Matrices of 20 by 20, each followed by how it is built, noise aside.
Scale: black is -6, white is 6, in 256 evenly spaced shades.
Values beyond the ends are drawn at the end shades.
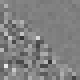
lower triangular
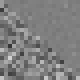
lower triangular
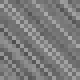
Toeplitz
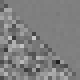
lower triangular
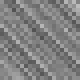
Toeplitz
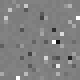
sparse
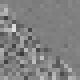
lower triangular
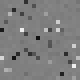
sparse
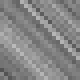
Toeplitz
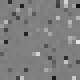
sparse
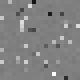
sparse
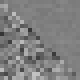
lower triangular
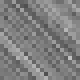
Toeplitz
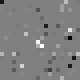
sparse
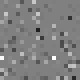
sparse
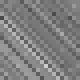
Toeplitz
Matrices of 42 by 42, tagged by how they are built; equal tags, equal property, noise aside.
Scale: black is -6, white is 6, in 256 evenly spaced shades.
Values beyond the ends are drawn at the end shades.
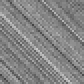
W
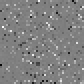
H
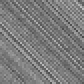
W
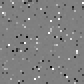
H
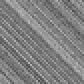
W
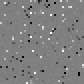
H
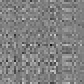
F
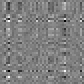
F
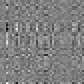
F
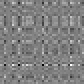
F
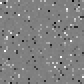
H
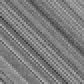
W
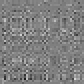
F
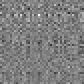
F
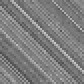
W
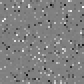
H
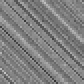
W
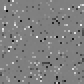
H
